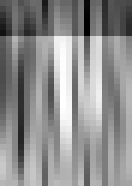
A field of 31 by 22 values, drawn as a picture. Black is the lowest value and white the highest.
Seam: horizontal, 20% of the way down, the bottom part higher. Grain: streaks running down. Ninth with the lowest average: top left.
